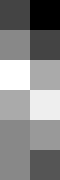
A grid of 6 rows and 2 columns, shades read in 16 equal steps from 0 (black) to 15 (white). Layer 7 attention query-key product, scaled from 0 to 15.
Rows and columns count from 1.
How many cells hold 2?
0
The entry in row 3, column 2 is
10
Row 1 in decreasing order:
4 0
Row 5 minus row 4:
-2 -5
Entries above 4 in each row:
0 1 2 2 2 2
